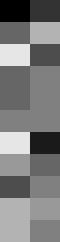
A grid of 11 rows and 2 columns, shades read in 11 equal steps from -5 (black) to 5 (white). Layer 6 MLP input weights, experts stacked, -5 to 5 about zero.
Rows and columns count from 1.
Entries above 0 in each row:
0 1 1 0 0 0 1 1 0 2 1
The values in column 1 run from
-5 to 4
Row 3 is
4 -2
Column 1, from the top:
-5 -1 4 -1 -1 0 4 1 -2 2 2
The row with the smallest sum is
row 1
